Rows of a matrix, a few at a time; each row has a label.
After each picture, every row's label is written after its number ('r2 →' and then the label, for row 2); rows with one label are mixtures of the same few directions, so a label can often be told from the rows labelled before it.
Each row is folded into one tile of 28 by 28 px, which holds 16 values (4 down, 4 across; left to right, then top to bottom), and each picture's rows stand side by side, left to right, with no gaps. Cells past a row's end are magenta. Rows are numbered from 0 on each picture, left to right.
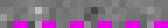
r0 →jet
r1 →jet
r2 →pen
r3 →jet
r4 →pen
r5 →jet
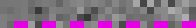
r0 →jet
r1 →jet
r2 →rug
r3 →jet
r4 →pen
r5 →pen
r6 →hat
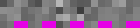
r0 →hat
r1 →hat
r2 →rug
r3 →pen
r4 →hat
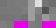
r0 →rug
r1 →hat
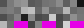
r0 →rug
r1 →rug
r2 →pen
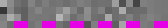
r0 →rug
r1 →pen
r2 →jet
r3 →rug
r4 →pen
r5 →rug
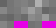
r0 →rug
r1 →hat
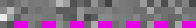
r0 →jet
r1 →pen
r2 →hat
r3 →pen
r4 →rug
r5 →pen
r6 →pen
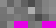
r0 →pen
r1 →rug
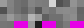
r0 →rug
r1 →pen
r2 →hat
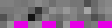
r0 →jet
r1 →jet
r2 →jet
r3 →rug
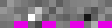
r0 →hat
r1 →jet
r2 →rug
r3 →jet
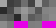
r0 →hat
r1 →pen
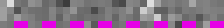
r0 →hat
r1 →hat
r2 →hat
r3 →jet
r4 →hat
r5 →hat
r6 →pen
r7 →jet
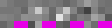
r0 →rug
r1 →jet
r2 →jet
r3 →rug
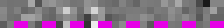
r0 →rug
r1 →pen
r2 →jet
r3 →jet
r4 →pen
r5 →pen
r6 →hat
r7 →hat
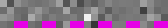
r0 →pen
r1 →jet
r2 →pen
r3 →jet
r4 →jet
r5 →rug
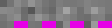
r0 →hat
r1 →rug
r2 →jet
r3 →jet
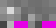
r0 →jet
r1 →jet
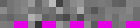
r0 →rug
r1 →pen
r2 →rug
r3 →jet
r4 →hat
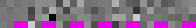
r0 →pen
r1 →rug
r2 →pen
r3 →jet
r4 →rug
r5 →pen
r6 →rug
